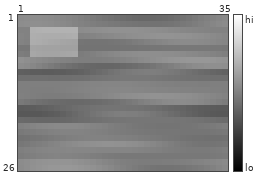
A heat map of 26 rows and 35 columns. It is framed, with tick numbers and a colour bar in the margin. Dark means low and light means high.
Odd patch: higher, in the top left. Calmest part: bottom right. Ninth with the highest average: top left. Average level on the scale: 50%. Grain: streaks across.
